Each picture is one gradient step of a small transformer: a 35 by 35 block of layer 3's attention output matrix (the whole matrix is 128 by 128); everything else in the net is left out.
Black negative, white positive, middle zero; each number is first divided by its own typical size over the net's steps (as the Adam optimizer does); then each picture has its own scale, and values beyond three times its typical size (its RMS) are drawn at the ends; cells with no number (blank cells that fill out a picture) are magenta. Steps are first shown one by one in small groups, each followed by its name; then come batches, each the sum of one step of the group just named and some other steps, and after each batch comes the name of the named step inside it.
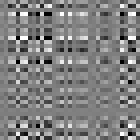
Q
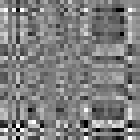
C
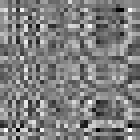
C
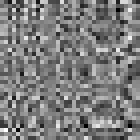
C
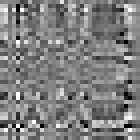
C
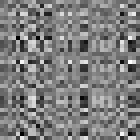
Q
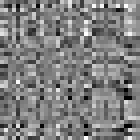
C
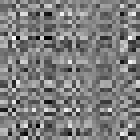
Q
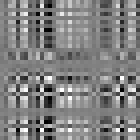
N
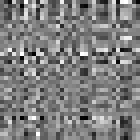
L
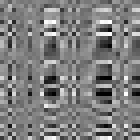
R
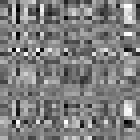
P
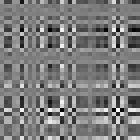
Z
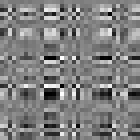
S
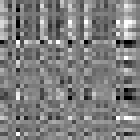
Z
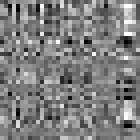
P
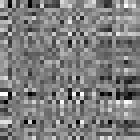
R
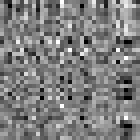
L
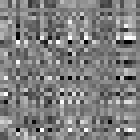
N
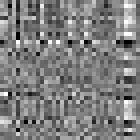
P
